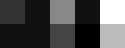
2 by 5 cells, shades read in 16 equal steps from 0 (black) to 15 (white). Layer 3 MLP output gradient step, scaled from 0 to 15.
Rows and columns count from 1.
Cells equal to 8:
1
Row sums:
28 17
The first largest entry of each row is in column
5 5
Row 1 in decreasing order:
15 8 3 1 1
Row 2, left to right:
1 1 4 0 11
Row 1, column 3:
8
